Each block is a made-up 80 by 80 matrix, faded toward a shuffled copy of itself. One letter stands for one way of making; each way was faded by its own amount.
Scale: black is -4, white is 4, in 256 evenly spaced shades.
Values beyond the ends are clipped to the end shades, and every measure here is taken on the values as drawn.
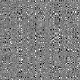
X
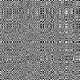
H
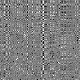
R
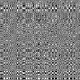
H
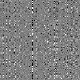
X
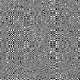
R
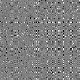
R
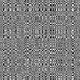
H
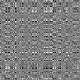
H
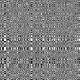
H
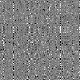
X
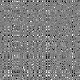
R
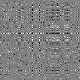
R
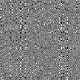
X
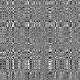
H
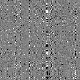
X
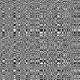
H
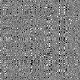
X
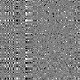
R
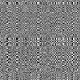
H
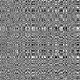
H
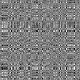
H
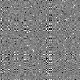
R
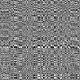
H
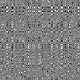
R
